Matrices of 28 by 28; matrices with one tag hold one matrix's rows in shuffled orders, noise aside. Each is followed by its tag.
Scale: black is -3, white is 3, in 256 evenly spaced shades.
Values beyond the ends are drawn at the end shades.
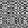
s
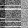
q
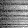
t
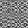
s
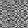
s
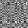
s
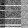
q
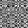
s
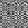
s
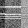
q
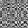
s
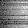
t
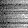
t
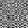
s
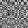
s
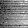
t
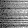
t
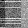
q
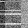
q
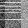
q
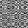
s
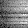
t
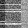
q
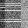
q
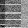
q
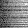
t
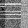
q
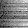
t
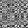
s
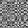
s
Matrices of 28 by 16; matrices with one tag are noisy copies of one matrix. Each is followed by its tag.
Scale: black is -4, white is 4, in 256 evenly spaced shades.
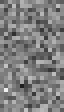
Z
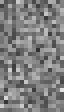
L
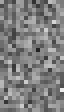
L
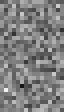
Z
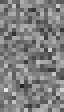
Z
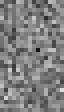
L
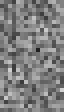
L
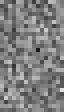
L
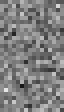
Z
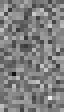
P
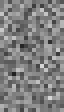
P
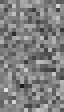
Z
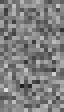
Z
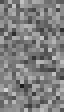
Z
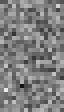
Z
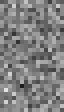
Z
